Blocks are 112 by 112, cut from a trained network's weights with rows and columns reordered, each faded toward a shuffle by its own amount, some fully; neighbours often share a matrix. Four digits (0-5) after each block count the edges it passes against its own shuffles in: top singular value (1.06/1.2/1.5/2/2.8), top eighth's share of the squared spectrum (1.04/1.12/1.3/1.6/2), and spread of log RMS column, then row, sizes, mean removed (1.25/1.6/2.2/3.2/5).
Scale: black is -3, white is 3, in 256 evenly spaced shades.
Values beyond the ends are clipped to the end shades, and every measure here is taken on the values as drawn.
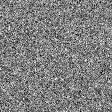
0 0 0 0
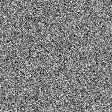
0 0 0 0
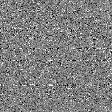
3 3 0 2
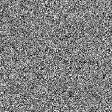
3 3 2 2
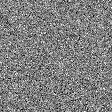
0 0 0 0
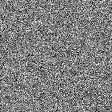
1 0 0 0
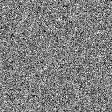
2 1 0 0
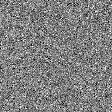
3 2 1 1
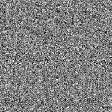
3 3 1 2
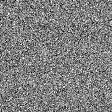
2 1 0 0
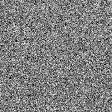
2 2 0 1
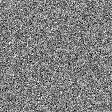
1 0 0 0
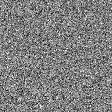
2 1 0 0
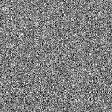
3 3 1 1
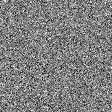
0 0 0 0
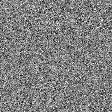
2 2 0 1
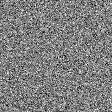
0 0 0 0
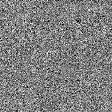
2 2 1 1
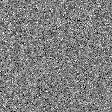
1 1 0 0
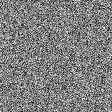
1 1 0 0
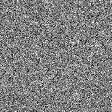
2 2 1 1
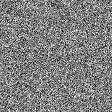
1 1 0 1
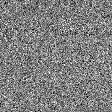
2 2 1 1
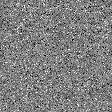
1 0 0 0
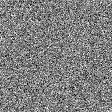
1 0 0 0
